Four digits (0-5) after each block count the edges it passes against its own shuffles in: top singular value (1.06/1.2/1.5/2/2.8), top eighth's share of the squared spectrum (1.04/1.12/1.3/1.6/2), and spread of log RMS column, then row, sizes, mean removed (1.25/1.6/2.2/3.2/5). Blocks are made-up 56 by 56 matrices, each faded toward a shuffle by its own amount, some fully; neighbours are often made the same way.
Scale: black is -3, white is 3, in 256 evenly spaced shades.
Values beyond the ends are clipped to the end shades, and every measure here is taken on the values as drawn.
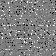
3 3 0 2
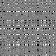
5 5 2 3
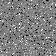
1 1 0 0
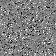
0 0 0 0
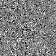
1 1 1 0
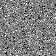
0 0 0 0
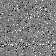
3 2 0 1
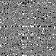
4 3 1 2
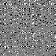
4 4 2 2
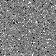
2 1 0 0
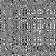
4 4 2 3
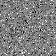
2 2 0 0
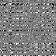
4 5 2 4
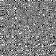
3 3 1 2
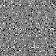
3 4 1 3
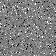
0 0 0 0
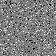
1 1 0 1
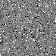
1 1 0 0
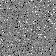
1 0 0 0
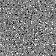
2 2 0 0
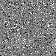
2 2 0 1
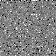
2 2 0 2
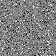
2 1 0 0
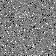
1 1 0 0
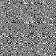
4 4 1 2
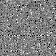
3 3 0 1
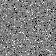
0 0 0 0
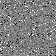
0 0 0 1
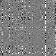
3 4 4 2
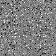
1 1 1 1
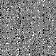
1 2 2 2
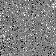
0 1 1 0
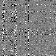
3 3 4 3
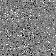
0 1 1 1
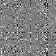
2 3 3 2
